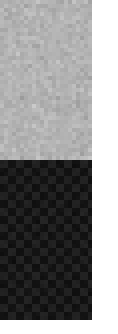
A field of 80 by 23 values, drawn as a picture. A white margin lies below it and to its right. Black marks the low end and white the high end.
The table splits into 2 rows of 1 panel. Panel 1,1: high, fine-grained, faint in contrast. Panel 2,1: very low, checkered, faint in contrast.
